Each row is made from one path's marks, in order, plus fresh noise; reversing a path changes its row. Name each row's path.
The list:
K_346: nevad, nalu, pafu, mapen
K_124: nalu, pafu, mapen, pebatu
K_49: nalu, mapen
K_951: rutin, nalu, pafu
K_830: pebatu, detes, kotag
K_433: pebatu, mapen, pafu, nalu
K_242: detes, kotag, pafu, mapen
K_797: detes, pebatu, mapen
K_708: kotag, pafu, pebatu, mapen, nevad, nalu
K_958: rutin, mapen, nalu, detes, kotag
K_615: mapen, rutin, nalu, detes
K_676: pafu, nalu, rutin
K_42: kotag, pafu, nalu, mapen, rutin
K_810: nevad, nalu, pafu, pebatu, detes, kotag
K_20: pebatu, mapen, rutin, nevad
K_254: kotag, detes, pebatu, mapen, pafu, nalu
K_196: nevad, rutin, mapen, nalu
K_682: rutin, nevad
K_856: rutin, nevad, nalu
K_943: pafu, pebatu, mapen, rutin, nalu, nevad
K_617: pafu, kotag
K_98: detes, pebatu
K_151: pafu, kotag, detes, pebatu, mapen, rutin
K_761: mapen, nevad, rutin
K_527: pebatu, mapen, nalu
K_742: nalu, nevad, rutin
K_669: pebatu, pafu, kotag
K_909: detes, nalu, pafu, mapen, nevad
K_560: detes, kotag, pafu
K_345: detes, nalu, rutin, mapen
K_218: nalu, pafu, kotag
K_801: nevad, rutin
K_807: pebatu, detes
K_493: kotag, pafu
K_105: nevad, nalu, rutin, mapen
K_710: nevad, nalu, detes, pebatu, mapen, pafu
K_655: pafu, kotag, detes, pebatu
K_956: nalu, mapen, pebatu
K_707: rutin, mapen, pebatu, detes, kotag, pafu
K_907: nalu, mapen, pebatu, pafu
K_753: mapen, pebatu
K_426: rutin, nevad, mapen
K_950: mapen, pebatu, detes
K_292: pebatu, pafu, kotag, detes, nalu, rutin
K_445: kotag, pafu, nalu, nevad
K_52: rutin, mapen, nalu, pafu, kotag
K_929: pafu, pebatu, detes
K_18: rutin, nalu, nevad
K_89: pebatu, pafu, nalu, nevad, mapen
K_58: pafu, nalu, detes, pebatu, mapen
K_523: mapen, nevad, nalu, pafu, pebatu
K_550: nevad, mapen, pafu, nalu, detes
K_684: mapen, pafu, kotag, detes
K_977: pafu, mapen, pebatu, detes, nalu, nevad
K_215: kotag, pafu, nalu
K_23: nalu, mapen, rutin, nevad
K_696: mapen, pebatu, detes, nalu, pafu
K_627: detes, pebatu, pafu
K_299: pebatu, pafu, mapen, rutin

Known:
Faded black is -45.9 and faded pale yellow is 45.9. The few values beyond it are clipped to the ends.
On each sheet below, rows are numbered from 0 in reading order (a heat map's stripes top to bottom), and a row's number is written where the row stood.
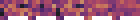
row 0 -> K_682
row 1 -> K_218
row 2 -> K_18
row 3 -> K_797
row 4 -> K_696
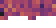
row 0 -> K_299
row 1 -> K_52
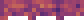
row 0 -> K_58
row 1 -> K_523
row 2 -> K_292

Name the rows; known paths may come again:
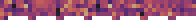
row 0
K_493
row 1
K_254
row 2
K_196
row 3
K_617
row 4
K_627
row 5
K_299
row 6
K_810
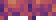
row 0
K_433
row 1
K_215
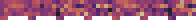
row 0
K_58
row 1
K_52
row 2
K_23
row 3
K_98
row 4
K_124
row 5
K_655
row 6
K_856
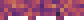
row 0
K_523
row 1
K_707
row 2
K_909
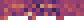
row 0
K_797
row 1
K_807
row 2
K_151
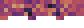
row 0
K_753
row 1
K_682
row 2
K_346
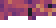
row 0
K_696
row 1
K_742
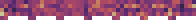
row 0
K_830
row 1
K_977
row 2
K_550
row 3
K_708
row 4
K_929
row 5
K_950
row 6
K_669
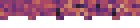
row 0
K_958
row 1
K_710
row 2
K_18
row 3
K_218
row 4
K_105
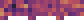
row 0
K_560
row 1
K_292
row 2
K_907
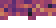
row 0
K_684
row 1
K_761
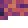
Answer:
K_943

